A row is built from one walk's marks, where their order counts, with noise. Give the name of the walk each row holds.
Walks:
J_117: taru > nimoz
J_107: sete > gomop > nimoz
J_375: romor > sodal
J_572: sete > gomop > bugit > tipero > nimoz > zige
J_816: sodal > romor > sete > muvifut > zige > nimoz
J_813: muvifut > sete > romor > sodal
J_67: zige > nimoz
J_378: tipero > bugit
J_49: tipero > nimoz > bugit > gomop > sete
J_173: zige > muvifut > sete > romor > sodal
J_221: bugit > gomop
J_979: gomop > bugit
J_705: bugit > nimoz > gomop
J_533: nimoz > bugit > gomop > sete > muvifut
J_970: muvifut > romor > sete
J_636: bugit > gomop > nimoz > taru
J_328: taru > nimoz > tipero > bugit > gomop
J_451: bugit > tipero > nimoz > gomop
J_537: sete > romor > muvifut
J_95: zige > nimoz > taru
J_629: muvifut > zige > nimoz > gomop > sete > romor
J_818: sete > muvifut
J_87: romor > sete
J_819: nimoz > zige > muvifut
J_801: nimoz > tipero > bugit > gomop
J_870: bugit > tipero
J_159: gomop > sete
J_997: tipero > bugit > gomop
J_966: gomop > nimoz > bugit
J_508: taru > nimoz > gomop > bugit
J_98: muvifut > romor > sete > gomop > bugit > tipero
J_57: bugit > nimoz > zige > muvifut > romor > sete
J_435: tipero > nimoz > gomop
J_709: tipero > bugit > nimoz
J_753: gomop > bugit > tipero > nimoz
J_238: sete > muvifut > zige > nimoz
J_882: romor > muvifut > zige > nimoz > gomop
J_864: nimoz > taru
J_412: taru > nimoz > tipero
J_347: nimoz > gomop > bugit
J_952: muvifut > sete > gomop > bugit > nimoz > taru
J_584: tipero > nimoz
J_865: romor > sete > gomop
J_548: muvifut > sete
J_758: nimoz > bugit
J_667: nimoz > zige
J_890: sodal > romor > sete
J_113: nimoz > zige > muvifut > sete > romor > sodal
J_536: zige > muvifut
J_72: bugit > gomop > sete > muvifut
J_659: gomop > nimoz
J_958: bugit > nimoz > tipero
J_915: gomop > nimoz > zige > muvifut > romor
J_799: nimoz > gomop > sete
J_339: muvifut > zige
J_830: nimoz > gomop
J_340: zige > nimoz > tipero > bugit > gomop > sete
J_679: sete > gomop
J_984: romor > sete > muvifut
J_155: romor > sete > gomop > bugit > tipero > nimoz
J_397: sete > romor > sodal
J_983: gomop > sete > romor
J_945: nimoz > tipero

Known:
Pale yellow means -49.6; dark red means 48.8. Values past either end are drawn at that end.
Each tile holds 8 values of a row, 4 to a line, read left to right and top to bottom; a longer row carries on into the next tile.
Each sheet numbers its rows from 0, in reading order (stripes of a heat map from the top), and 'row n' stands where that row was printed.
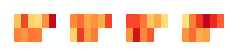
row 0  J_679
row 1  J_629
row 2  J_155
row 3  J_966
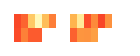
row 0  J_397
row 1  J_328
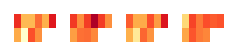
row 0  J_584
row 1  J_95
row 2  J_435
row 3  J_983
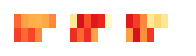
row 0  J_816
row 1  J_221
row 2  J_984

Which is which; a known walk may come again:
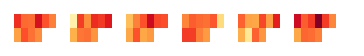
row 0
J_340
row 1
J_159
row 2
J_915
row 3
J_57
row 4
J_435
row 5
J_67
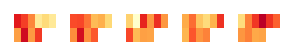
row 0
J_984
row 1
J_155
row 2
J_117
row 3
J_952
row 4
J_966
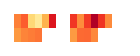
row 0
J_238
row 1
J_95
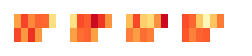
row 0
J_451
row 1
J_753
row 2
J_679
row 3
J_397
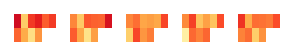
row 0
J_667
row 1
J_799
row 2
J_629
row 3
J_339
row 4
J_113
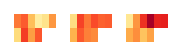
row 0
J_970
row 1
J_983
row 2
J_659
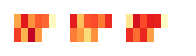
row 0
J_870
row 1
J_819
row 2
J_221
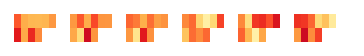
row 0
J_890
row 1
J_997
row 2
J_709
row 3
J_813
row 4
J_830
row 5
J_865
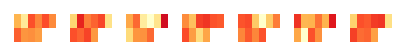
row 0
J_328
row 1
J_72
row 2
J_548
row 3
J_347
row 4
J_537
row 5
J_584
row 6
J_636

